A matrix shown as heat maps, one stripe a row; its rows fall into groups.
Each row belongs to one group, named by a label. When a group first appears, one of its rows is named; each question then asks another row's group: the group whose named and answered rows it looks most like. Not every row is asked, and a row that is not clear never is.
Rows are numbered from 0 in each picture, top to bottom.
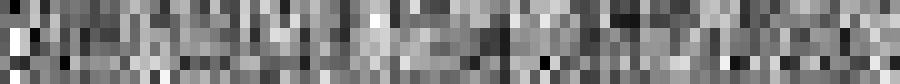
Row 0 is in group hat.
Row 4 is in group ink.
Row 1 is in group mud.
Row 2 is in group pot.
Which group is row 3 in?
pot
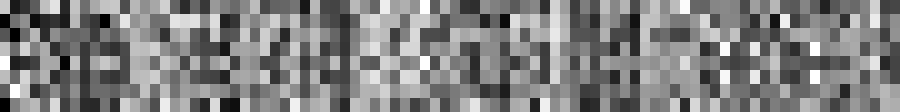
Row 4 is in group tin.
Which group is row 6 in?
pot
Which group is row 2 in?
hat
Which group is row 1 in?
pot
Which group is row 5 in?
ink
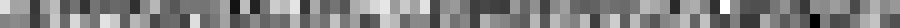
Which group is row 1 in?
tin
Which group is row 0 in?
pot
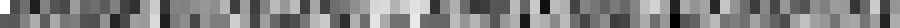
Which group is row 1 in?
hat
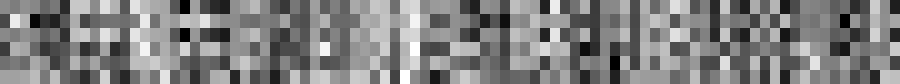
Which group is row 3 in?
hat
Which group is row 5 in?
hat
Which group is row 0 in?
ink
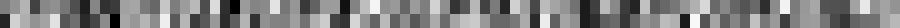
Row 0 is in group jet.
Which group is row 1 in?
hat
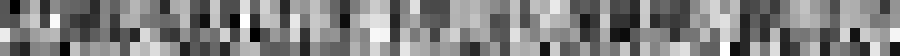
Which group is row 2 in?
mud
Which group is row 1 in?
hat
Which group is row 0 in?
hat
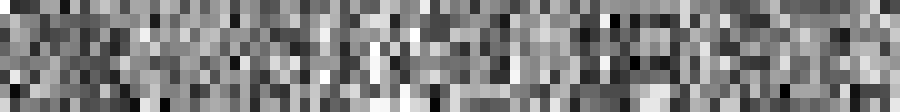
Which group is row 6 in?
hat
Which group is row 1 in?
mud
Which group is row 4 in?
mud
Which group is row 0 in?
tin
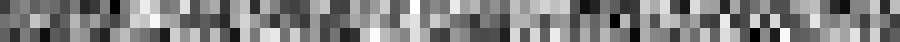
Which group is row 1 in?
ink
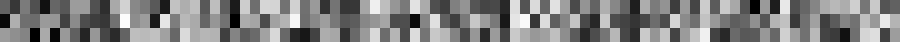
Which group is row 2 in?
jet
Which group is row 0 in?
pot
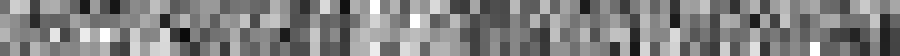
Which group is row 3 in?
ink
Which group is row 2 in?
ink
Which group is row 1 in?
pot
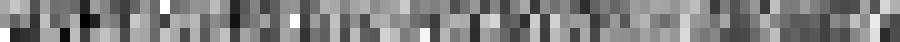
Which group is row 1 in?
tin
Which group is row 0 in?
jet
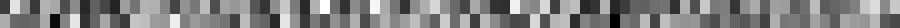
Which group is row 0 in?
mud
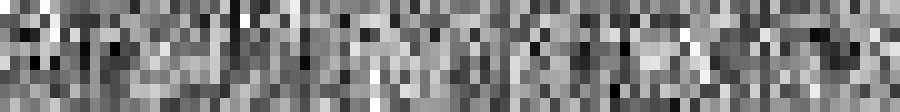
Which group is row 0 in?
mud
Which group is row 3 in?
jet
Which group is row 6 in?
ink
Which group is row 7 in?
mud
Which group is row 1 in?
hat
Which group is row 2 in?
tin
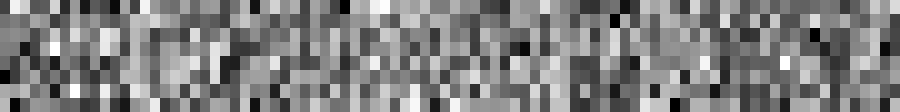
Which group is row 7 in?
hat
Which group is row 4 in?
jet
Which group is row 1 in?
ink
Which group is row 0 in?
pot
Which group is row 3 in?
tin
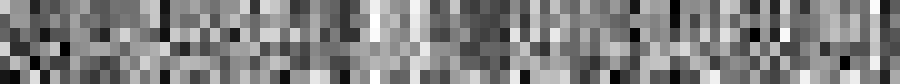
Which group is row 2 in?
pot
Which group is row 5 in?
hat
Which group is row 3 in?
ink
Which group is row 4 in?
pot
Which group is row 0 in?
pot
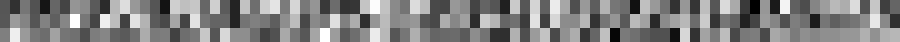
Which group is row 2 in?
mud
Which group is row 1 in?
tin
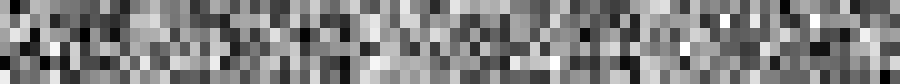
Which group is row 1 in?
ink
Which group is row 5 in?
ink
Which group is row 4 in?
pot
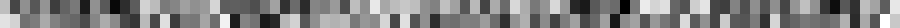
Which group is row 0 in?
jet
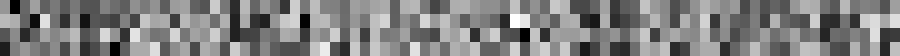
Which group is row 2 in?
tin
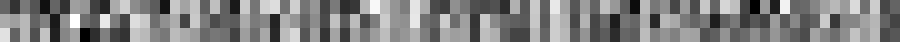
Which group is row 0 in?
pot
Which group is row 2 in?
tin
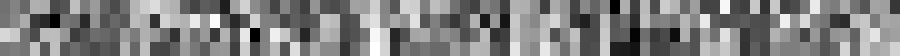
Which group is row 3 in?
mud
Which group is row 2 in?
mud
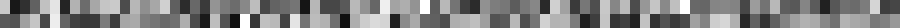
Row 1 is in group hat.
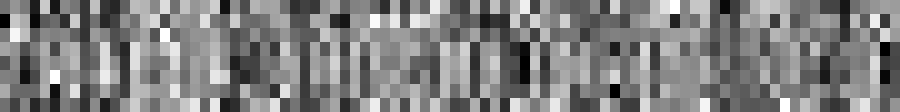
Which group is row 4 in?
tin
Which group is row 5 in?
tin
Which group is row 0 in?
jet
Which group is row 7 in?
jet
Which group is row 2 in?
jet
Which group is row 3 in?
tin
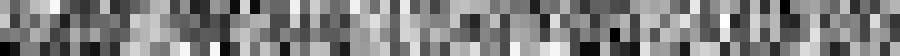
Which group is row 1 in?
ink
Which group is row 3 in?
hat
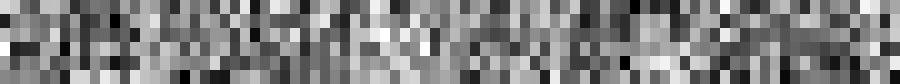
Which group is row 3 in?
tin
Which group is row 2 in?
pot
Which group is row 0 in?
mud
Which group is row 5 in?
ink
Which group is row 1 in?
hat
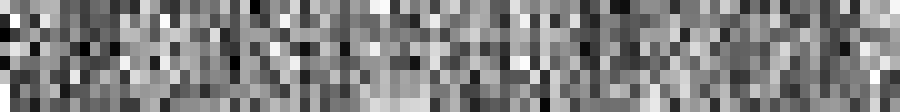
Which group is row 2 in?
hat
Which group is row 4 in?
mud
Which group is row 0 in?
mud
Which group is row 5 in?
tin
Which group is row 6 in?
ink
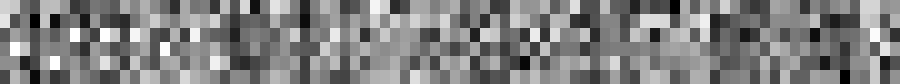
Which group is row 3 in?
jet
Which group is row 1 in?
jet
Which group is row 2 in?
tin
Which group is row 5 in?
pot
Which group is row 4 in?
tin
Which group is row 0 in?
mud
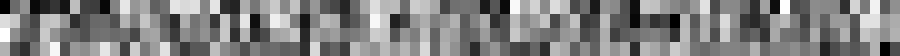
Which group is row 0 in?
pot
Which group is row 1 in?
mud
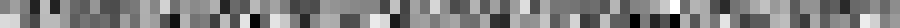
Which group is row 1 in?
mud
